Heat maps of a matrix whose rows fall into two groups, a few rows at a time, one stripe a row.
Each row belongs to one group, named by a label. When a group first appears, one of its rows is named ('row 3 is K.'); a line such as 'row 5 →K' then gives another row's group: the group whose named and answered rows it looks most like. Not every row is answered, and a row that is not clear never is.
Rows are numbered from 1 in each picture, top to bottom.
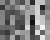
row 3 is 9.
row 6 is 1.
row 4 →1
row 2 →9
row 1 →1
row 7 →9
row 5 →1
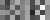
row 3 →9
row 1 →9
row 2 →1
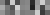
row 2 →9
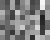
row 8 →1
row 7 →9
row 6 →9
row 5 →9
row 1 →1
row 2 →1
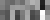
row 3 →1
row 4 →1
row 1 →9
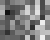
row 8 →1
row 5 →1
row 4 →9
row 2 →9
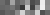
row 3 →9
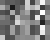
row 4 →9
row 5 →9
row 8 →9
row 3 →1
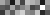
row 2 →1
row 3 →9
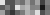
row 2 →9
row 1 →9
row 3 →9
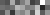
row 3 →9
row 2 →9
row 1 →1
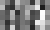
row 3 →1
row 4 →1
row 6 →1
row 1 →9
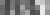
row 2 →1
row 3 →1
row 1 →1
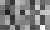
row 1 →9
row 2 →9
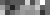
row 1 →1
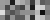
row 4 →1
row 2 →1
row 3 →9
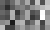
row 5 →9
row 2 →1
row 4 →1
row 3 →1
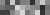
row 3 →9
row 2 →9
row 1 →1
